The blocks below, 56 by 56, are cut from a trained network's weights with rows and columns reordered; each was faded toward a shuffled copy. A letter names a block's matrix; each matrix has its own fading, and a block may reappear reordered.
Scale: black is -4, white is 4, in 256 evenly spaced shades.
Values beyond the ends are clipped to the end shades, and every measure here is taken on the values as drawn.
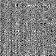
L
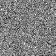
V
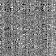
L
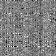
L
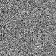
V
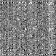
L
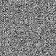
V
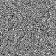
V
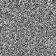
V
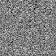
V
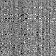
L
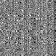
L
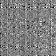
L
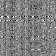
L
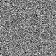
V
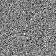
V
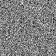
V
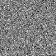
V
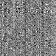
L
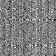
L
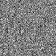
V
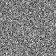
V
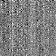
L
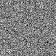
V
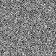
V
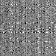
L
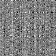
L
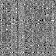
L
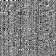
L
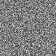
V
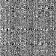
L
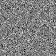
V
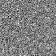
V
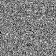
V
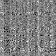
L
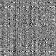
L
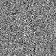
V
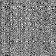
L
